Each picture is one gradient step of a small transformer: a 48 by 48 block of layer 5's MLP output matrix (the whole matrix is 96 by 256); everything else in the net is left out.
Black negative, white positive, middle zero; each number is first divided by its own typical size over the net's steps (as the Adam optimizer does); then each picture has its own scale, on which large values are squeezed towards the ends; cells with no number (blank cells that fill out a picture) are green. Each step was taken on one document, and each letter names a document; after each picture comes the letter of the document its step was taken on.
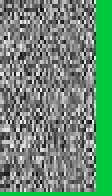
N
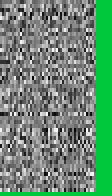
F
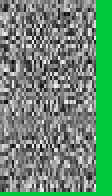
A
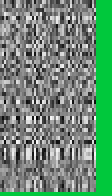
A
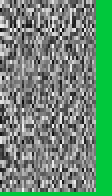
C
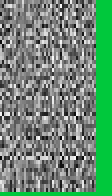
C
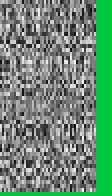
C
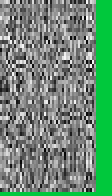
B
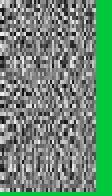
C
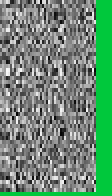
B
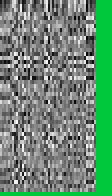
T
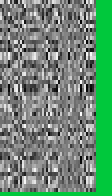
T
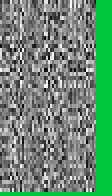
F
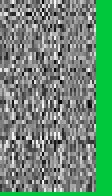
B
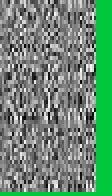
T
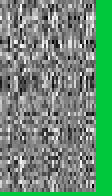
T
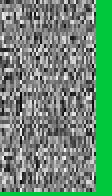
N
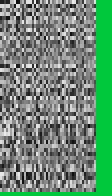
C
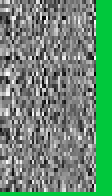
B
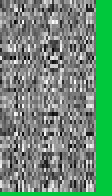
F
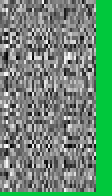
B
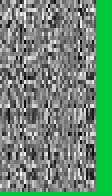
T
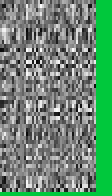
A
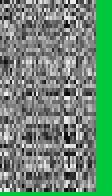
C
